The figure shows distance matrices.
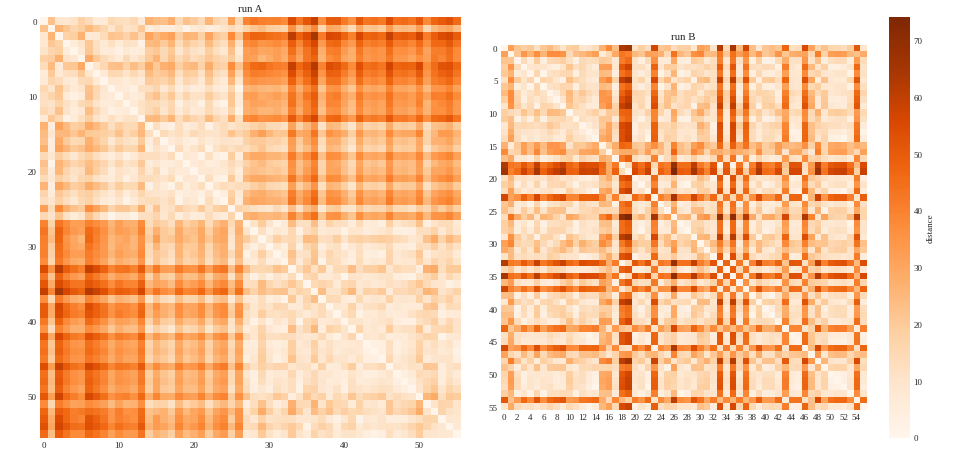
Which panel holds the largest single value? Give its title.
run B
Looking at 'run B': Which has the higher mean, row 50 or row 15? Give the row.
15
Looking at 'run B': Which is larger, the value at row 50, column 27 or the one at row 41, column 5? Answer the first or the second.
the second
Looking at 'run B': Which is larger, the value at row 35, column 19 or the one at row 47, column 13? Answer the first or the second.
the second
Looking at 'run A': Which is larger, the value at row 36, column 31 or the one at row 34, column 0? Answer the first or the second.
the second
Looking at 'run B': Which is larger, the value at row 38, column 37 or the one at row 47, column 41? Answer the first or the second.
the first
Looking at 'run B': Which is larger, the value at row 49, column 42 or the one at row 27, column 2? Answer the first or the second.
the first
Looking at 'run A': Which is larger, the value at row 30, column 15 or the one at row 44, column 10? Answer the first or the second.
the second
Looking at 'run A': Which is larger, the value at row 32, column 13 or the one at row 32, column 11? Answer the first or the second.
the first
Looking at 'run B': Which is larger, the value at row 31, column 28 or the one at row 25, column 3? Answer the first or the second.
the second
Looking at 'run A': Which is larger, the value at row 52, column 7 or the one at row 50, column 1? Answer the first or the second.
the first
